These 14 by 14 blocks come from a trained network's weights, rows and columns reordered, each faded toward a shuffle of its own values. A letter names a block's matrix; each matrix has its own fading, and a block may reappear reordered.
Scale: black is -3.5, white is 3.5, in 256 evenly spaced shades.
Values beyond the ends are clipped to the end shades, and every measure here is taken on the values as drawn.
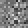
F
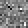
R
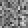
F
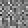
F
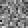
F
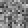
F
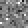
R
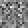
R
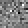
R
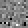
R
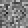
R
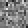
F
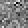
R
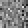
F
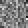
F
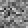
F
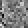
F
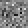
R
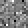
R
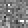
R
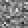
F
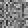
F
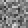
F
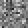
F
